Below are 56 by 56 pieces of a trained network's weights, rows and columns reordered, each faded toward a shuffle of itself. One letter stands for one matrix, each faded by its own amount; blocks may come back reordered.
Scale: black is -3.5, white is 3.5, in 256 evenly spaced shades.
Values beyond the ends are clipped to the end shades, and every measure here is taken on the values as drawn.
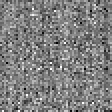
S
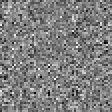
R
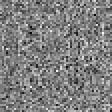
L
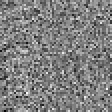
R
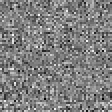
R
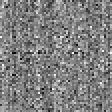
S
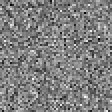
L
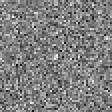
L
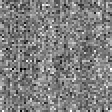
S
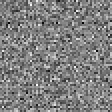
L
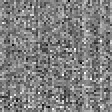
S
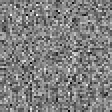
R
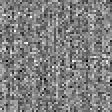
S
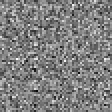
R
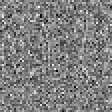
L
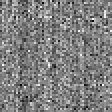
S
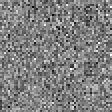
R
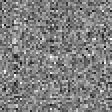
R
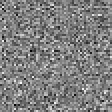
R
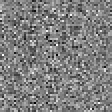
R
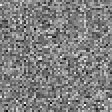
L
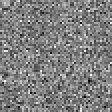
L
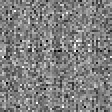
S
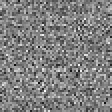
R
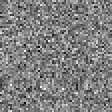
R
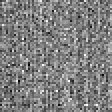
S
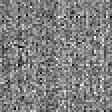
S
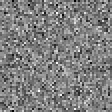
L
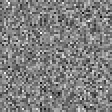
R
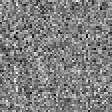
L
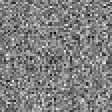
L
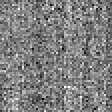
S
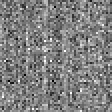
S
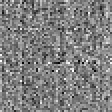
S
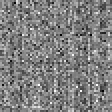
S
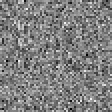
L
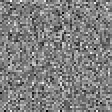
R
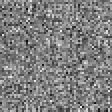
R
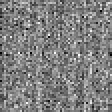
S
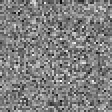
R
